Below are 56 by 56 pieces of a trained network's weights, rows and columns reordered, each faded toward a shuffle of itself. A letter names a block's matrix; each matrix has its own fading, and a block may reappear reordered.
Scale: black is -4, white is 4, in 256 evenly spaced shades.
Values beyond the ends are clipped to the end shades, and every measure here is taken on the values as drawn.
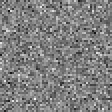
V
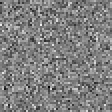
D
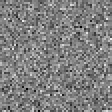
V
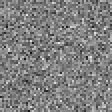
V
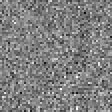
V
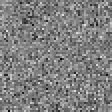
V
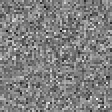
D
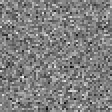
V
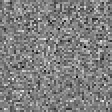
D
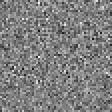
D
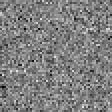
V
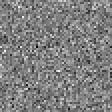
V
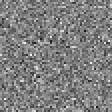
D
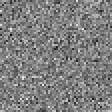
V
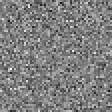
V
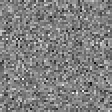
D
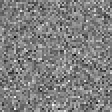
D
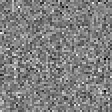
D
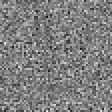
V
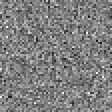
D
